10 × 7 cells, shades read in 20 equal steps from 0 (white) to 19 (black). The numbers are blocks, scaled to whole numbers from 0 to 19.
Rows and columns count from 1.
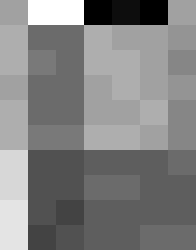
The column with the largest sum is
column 3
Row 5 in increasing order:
6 6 7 7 9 11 11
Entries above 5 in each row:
5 7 7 7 7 7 6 6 6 6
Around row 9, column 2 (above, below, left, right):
13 14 2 14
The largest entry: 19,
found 2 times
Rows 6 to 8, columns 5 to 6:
6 7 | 12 12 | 11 12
